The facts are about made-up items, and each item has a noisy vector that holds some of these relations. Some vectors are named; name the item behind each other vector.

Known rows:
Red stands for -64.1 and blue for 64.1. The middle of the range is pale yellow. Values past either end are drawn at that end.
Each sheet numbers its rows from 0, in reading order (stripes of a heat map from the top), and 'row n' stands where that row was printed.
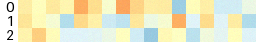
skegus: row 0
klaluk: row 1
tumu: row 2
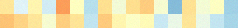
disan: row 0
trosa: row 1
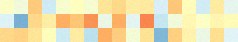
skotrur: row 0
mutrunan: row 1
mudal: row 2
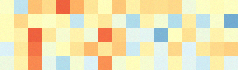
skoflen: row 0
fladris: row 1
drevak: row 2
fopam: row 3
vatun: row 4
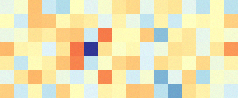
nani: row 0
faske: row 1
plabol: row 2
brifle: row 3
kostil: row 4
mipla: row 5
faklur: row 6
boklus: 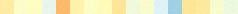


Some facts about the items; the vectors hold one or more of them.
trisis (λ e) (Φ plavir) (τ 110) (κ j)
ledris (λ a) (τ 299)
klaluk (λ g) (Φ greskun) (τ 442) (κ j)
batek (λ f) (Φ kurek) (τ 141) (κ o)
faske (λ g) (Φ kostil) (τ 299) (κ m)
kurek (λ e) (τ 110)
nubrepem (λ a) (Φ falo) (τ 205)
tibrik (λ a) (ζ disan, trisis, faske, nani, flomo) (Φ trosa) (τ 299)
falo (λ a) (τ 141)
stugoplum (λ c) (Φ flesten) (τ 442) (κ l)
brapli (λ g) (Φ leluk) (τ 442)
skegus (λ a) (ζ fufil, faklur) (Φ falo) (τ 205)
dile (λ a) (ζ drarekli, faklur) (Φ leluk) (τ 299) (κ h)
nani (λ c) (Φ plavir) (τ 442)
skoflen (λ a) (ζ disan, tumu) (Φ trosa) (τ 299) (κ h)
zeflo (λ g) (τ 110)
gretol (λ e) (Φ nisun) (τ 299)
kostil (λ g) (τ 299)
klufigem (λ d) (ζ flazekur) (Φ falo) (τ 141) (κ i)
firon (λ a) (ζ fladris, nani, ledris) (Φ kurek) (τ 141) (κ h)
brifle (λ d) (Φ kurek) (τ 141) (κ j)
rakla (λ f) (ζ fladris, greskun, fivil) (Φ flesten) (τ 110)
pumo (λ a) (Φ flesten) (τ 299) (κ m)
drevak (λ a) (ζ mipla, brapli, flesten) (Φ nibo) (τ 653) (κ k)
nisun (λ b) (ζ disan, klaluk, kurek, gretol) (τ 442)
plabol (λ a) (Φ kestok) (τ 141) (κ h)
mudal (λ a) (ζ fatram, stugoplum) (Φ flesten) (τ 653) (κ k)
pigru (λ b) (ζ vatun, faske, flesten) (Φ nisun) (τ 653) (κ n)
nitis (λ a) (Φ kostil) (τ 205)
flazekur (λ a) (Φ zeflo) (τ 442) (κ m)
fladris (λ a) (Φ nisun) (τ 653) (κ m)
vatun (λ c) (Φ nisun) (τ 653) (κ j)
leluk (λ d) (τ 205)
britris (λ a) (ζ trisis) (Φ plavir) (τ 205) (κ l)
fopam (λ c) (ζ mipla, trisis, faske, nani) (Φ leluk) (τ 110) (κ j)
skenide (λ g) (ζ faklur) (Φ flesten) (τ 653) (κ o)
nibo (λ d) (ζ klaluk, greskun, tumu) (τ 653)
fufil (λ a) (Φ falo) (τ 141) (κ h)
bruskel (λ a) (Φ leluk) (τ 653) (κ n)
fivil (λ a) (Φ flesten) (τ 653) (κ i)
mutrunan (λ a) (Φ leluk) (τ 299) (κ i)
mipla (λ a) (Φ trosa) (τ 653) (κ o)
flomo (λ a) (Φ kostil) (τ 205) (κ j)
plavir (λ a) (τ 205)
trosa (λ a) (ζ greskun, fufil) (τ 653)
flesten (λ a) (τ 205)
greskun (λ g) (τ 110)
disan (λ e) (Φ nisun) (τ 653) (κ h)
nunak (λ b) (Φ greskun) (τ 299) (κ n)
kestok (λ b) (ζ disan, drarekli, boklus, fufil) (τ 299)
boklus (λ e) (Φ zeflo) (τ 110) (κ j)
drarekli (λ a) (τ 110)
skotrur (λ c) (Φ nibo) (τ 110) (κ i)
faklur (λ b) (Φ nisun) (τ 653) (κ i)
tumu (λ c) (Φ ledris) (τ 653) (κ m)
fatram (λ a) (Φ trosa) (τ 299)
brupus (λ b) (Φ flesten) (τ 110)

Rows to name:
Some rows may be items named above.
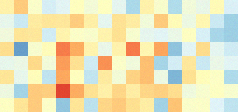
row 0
tumu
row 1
ledris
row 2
drarekli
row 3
gretol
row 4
fufil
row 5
disan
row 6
skoflen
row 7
flesten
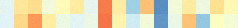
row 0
bruskel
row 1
mipla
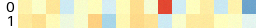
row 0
fivil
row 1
zeflo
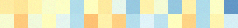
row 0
fladris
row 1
flazekur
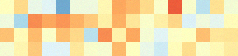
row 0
stugoplum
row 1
tibrik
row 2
pigru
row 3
brapli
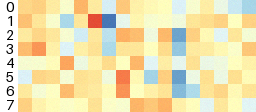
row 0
trosa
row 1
leluk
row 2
mudal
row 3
skenide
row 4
pumo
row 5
bruskel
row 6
batek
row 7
rakla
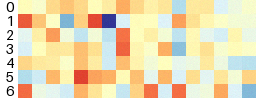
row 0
britris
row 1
nibo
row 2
vatun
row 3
plabol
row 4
trosa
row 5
dile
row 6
nisun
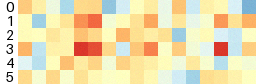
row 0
greskun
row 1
nunak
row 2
skegus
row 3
kestok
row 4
fatram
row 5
trisis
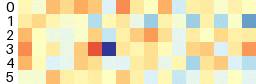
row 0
firon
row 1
fladris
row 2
brupus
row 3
klufigem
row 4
kurek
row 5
flomo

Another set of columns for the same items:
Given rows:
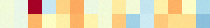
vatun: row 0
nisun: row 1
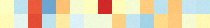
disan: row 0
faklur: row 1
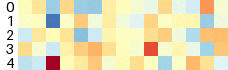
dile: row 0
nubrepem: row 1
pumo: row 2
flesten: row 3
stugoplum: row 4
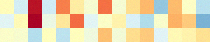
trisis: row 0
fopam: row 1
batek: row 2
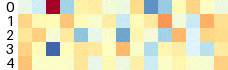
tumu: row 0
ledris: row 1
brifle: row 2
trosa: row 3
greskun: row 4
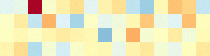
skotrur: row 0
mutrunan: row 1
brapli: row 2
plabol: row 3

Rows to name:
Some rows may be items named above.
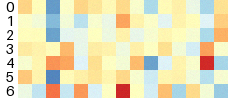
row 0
trosa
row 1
skenide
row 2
bruskel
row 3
kostil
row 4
kestok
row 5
trosa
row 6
boklus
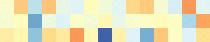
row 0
tibrik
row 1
bruskel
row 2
leluk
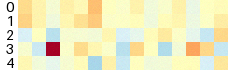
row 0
zeflo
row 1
zeflo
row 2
flazekur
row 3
nani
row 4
klaluk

